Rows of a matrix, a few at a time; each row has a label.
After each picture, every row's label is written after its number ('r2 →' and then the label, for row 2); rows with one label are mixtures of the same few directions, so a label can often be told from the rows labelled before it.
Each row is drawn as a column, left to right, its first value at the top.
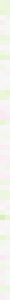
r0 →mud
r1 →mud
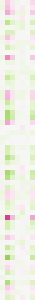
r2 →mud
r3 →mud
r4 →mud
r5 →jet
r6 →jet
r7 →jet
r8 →mud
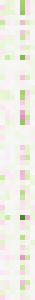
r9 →jet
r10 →mud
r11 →mud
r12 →mud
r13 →mud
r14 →mud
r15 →jet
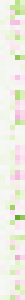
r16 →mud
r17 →jet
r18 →jet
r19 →mud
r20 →mud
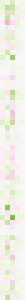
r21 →mud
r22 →jet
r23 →mud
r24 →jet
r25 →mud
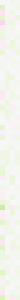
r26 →jet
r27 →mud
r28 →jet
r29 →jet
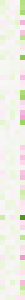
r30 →mud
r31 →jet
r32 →mud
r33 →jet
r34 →mud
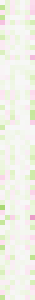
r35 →jet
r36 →mud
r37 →mud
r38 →mud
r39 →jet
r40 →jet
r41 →mud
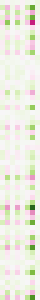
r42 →jet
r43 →jet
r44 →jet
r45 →jet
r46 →jet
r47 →jet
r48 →jet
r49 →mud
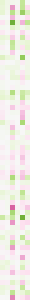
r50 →mud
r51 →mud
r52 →jet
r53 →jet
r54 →mud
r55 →jet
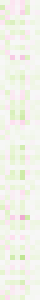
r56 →jet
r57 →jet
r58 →mud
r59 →mud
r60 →mud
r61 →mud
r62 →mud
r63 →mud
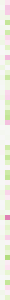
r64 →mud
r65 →mud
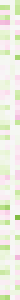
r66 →jet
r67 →jet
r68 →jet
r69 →mud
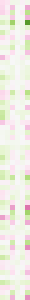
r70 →mud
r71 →mud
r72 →jet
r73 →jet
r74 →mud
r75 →jet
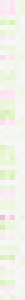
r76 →mud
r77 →mud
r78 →mud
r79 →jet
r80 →mud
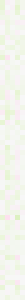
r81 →mud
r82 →mud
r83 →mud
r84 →mud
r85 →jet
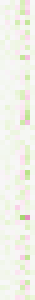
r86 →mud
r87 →jet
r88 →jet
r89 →jet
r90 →mud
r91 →mud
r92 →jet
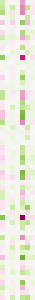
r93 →mud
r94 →mud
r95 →jet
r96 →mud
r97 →mud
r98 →jet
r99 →mud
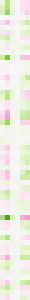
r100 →mud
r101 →mud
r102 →mud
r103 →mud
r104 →mud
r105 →mud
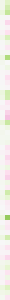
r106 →mud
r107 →mud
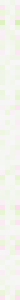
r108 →jet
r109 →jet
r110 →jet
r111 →jet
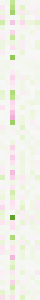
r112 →jet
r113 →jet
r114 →mud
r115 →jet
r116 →jet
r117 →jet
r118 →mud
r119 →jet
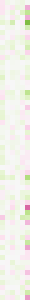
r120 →mud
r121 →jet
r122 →jet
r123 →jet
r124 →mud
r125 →jet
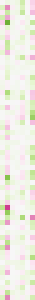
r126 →jet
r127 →jet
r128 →jet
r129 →mud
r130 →mud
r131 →mud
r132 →mud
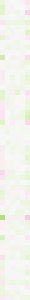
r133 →mud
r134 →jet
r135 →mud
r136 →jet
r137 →mud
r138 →mud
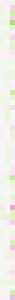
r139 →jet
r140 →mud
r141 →jet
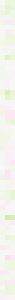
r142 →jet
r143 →mud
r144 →mud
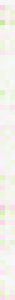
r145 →jet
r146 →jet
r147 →jet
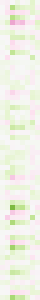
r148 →mud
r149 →mud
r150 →jet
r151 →jet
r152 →jet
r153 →jet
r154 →mud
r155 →jet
